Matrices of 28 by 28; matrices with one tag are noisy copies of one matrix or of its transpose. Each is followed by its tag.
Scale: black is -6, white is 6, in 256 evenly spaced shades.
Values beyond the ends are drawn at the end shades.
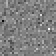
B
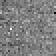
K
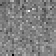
K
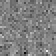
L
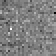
K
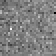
K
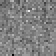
K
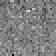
K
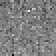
K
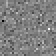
B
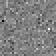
B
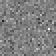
B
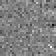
L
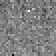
K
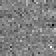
L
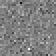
B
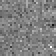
L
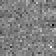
L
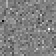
B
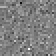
B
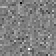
B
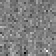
L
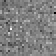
K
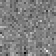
L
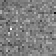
K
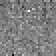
K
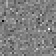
B
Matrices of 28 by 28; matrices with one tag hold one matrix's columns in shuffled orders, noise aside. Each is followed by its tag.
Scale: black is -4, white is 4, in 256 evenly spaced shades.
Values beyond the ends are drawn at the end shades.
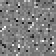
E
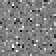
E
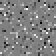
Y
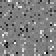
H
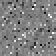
Y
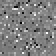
Y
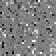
H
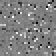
Y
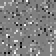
H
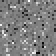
H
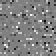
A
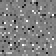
A
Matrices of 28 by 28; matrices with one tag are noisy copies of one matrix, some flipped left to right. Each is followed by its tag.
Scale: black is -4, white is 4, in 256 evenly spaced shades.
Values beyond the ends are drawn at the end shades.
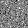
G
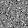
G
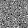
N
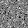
G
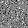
G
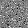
N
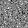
G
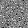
N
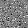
N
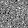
G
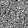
G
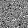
N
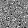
N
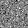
G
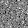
G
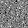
G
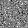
G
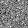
G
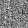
G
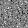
G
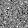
G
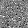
N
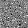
N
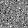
G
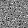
N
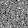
G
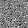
N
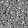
G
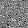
N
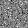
G
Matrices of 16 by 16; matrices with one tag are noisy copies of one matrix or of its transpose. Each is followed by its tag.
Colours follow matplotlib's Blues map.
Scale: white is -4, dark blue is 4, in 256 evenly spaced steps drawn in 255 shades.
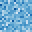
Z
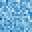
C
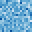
C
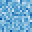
C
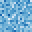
Z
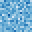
Z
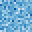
Z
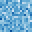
C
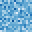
Z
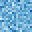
C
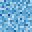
Z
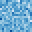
C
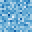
Z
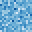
Z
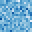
C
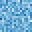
C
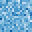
C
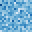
Z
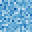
Z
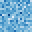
Z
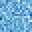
C
